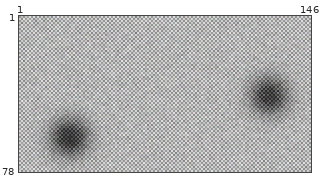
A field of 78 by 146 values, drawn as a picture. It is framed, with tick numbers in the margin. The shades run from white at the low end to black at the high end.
Odd rows or columns: none. Bumps: two. Average level on the scale: 30%.
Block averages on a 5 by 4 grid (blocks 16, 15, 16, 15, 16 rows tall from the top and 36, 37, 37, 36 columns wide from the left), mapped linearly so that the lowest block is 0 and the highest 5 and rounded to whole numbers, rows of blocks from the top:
0 0 0 0
0 0 0 1
0 0 0 5
4 0 0 1
3 0 0 0
